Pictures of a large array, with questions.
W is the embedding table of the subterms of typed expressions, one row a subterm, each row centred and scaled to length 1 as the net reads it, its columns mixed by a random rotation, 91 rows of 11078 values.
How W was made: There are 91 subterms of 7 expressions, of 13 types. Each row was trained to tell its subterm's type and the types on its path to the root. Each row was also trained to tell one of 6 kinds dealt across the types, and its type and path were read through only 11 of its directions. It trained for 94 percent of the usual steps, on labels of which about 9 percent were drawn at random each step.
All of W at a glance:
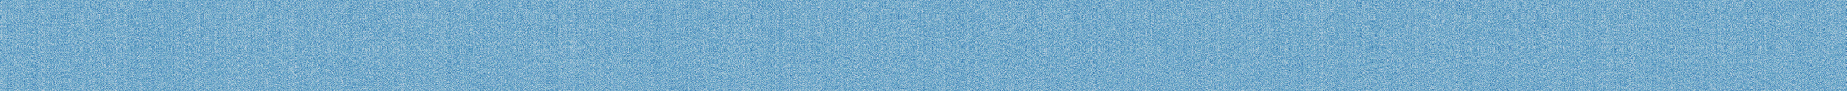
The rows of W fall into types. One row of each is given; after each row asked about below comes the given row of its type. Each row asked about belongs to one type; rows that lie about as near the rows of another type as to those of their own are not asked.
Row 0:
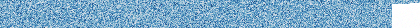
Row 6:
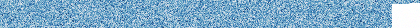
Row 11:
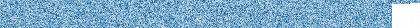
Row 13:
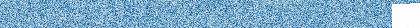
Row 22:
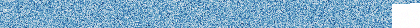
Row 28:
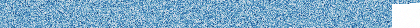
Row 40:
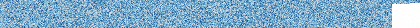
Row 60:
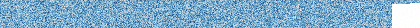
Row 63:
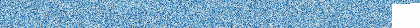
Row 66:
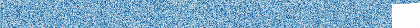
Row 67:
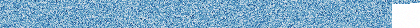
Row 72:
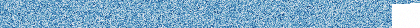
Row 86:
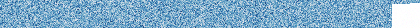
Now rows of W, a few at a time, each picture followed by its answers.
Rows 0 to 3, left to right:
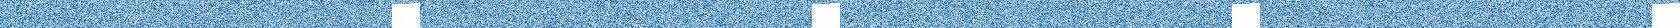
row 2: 6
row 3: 6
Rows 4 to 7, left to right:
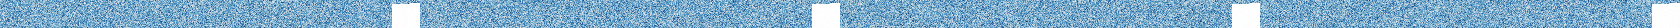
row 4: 67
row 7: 22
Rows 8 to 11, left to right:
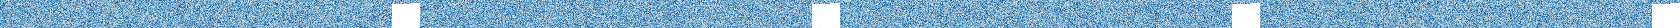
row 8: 86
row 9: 67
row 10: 66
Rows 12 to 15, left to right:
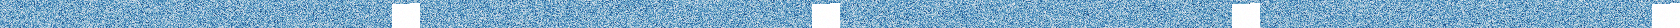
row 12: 22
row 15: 72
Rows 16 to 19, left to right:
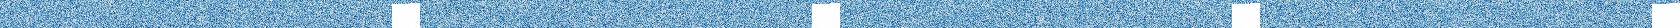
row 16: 72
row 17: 72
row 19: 6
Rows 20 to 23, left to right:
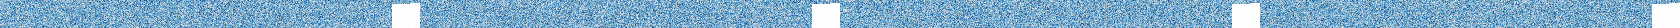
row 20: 11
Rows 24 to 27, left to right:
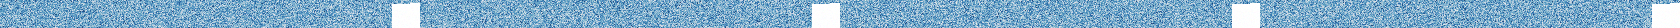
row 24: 11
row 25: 86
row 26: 13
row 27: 67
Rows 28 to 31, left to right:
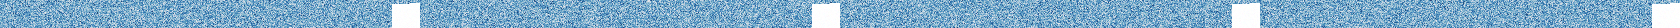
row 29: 22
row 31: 86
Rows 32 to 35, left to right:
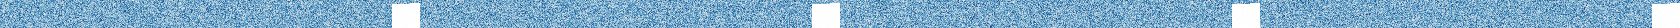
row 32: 22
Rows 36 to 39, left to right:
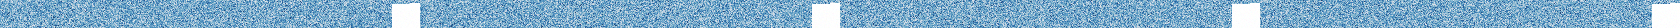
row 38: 86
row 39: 63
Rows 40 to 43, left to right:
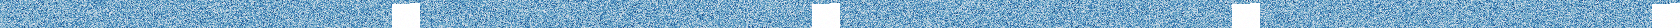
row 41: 72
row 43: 28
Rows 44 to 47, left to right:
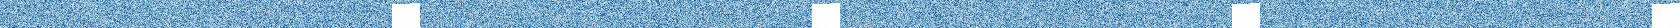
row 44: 6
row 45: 22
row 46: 11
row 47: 11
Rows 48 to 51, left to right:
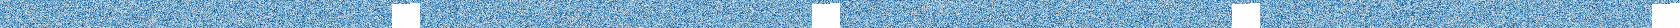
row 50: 72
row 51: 28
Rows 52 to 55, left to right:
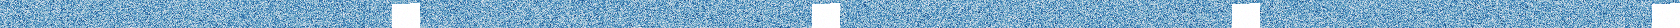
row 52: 0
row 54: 0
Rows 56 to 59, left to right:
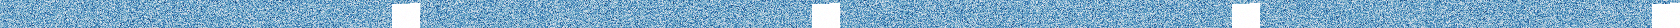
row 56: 60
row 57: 0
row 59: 11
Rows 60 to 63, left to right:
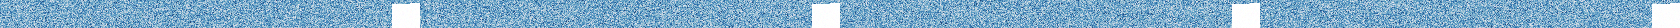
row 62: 11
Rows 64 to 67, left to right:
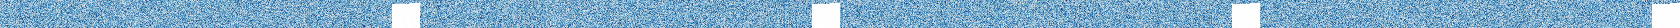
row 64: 0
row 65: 0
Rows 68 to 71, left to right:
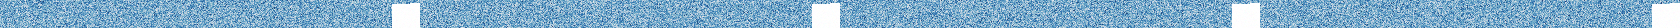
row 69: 6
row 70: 11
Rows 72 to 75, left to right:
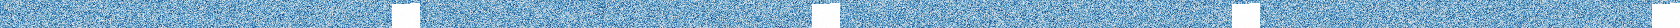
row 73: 86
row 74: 0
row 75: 67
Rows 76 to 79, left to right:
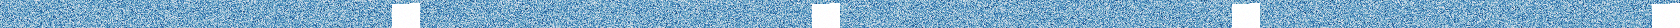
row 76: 6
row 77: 66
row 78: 22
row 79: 13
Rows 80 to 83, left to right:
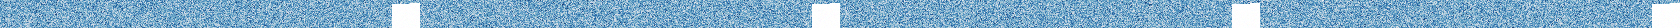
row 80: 86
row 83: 66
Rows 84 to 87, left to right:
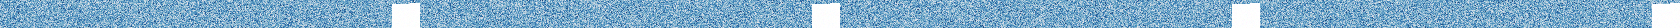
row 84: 0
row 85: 13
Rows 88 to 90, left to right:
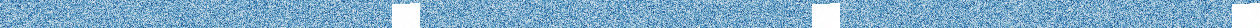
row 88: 86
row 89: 6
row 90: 22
